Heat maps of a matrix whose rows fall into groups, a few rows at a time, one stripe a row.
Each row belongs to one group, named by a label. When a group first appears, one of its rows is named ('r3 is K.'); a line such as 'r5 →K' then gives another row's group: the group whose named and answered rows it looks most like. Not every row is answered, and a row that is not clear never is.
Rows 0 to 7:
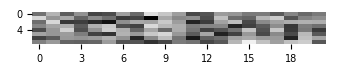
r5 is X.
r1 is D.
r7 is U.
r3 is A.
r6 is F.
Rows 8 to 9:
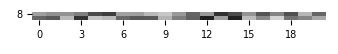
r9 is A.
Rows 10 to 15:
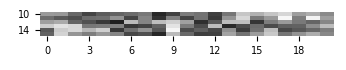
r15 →D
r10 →U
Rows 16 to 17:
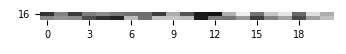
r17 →X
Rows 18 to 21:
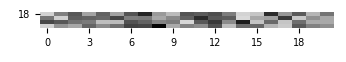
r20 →A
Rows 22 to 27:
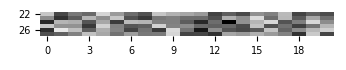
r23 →F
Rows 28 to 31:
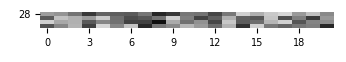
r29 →D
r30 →D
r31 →A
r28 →U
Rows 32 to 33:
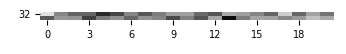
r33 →U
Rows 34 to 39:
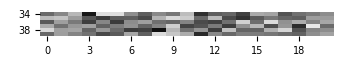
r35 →X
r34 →A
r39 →X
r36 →U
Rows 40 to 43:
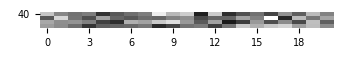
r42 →X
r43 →U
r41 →U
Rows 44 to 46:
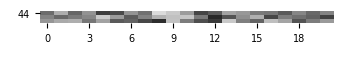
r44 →X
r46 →D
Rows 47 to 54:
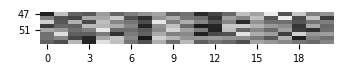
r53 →A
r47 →U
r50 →F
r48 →F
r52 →U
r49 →A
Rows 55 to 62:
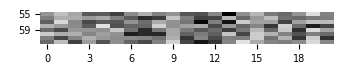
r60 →D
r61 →F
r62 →F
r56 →D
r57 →U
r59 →F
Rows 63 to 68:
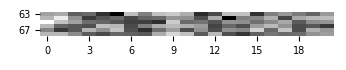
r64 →U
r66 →A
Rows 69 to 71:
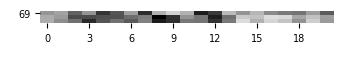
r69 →X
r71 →U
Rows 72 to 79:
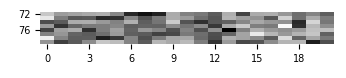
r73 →X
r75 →F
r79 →A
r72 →D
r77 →U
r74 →F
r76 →U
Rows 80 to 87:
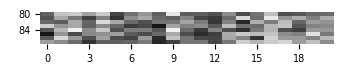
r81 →U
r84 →D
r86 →D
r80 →D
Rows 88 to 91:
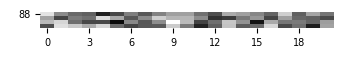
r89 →A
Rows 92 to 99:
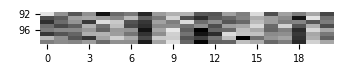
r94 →A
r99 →F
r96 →F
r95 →F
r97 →F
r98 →A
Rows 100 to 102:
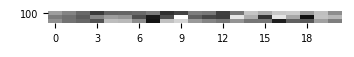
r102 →A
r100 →U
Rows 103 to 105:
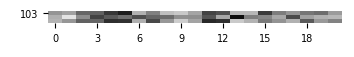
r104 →U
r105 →X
